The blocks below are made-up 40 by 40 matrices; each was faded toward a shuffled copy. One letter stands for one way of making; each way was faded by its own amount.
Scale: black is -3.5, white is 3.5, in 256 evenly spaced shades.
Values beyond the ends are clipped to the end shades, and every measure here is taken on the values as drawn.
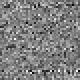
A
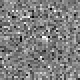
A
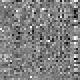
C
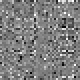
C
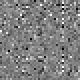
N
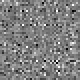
N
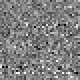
A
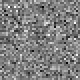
A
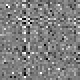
C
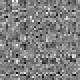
C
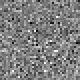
A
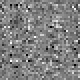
N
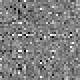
N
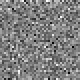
A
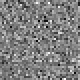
A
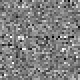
A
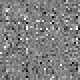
N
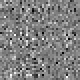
N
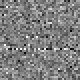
A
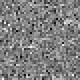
A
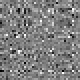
C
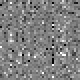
N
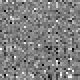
N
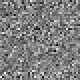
A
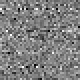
A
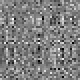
C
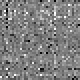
N
